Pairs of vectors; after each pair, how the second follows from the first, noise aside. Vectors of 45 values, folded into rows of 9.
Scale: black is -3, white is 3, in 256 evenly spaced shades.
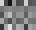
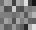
wrapped around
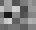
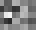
negated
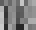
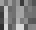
negated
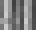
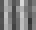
wrapped around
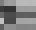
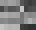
wrapped around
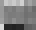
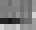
wrapped around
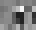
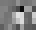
negated
